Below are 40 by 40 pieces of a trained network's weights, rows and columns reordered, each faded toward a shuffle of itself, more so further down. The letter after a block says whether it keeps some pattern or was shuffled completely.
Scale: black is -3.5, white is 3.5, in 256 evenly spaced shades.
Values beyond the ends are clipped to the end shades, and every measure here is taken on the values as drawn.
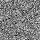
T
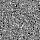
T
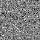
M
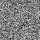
T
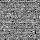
M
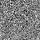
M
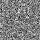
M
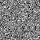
M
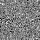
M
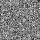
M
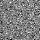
M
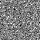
M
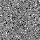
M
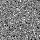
T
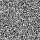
T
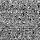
M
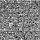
M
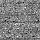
M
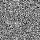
T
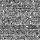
M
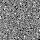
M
